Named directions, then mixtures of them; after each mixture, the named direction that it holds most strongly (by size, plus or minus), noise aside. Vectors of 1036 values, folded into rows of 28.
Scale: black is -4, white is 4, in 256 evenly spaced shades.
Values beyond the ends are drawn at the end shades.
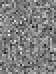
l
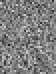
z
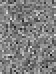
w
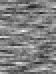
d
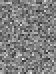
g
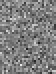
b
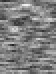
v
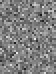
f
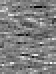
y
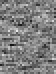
l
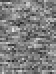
v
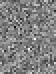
f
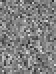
z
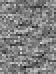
l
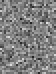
f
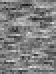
v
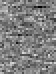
y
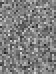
l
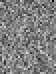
z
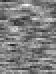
v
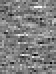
y
